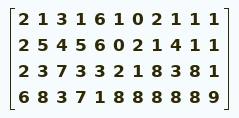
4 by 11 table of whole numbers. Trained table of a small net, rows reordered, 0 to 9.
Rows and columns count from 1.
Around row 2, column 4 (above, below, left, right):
1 3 4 6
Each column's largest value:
6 8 7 7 6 8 8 8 8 8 9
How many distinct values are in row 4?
6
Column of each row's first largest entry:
5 5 8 11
